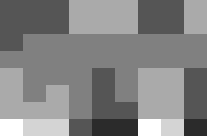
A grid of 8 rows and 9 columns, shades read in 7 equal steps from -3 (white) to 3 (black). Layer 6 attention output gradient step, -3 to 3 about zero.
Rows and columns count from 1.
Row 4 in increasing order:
0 0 0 0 0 0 0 0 0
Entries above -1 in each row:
5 5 9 9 6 5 4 4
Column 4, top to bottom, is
-1 -1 0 0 0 0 0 1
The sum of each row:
1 1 1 0 -1 -2 -2 -5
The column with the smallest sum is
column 7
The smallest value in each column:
-3 -2 -2 -1 -1 -1 -3 -2 -1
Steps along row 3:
down same same same same same same same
